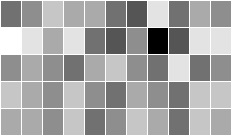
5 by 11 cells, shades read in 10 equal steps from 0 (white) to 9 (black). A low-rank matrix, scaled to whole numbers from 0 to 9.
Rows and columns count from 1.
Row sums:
41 37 40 36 36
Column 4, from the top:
3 1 5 2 2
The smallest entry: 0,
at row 2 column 1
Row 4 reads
2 3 4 2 4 5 3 4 5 2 2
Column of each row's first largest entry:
7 8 4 6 5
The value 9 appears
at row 2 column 8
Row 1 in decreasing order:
6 5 5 5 4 4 3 3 3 2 1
